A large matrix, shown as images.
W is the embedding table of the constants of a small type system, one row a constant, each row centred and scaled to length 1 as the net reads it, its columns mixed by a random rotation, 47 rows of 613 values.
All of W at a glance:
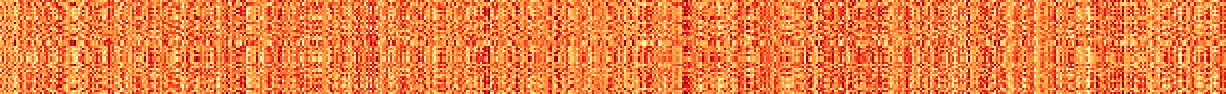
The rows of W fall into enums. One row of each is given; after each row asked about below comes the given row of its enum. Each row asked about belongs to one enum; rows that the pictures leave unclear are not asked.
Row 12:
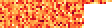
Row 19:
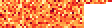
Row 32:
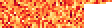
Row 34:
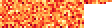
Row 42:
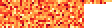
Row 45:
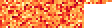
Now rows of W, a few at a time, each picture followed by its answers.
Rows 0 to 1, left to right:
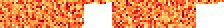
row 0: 12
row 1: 32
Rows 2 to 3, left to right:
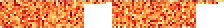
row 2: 32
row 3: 42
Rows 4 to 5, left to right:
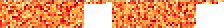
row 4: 45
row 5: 12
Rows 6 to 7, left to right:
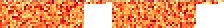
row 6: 45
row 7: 12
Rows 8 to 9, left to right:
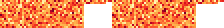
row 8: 19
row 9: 19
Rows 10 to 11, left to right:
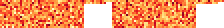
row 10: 42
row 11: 32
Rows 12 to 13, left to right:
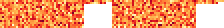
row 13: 42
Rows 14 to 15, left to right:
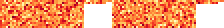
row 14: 45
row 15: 34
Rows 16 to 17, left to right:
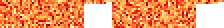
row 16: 42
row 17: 32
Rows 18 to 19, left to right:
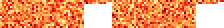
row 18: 34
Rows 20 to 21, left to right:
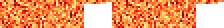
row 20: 32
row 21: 32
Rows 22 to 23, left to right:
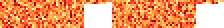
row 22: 32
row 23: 12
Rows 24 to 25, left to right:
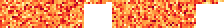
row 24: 45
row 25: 12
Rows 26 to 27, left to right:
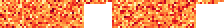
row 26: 19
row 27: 45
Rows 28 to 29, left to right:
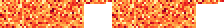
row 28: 19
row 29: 19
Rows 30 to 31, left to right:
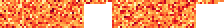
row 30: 19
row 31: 45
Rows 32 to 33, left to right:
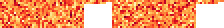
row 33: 45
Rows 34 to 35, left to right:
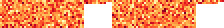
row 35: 19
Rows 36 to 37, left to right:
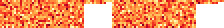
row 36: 42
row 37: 34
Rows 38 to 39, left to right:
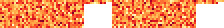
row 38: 12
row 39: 42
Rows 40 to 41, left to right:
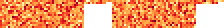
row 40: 45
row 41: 12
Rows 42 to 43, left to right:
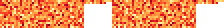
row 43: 42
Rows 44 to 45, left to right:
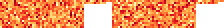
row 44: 32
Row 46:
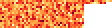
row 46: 12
